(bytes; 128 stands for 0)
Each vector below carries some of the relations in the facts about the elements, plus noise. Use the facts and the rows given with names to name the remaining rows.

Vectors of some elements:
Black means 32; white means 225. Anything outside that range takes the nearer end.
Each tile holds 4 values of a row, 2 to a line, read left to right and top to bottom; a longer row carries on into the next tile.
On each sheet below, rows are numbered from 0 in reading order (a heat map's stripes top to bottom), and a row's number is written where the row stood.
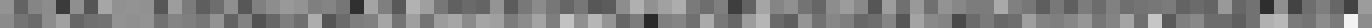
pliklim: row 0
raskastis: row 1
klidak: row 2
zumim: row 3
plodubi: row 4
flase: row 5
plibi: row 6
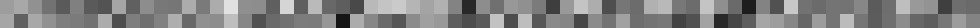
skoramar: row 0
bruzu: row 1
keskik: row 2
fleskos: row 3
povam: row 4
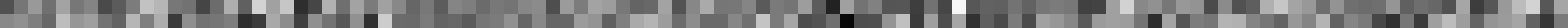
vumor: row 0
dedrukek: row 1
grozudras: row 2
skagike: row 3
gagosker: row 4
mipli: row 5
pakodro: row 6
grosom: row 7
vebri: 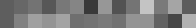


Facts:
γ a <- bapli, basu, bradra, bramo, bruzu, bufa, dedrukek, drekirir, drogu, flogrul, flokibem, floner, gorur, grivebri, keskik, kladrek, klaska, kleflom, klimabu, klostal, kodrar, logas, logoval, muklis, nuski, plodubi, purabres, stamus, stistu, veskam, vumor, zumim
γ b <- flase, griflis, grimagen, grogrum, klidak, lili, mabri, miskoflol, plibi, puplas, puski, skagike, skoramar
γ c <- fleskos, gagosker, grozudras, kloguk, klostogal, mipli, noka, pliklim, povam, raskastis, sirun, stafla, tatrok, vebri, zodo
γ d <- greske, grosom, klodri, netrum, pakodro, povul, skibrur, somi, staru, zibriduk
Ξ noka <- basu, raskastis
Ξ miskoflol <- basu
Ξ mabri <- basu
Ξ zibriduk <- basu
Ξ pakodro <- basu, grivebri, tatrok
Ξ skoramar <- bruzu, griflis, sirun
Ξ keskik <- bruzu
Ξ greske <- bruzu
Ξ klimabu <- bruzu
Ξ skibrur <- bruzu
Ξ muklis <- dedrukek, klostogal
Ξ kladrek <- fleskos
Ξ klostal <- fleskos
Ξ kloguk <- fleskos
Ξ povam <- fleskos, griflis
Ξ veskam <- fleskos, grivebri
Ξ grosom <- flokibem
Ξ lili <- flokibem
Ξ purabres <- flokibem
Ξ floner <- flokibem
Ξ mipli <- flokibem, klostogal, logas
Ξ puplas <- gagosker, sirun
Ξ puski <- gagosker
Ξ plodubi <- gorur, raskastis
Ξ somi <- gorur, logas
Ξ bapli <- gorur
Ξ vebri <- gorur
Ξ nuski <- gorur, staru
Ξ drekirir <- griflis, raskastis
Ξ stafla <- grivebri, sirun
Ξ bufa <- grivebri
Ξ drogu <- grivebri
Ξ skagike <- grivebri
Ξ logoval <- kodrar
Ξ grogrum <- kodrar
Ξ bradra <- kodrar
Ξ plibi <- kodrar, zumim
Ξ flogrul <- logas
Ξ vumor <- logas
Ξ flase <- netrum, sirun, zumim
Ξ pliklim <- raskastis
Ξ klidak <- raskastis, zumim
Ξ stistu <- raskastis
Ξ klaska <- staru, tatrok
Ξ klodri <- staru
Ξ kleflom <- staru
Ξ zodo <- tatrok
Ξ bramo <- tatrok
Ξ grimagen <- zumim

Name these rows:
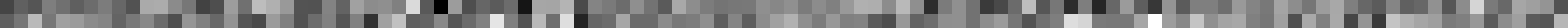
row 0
somi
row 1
logas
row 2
puski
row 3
povul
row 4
grivebri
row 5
grogrum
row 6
nuski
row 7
klodri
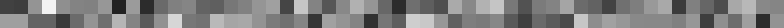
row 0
kodrar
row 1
kleflom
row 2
staru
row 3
bapli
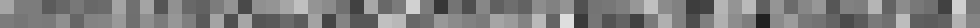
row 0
stafla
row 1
tatrok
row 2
puplas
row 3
muklis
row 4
sirun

